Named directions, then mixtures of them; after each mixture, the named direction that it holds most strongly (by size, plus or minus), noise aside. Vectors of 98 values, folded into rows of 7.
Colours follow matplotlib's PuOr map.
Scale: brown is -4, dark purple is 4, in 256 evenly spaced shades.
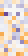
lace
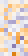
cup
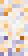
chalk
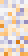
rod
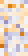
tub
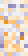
tub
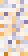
rod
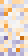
chalk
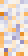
lace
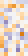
tub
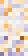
chalk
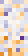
chalk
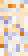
tub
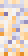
lace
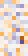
lace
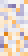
tub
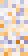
rod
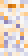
tub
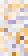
cup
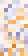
cup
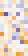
lace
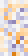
cup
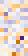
cup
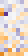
chalk
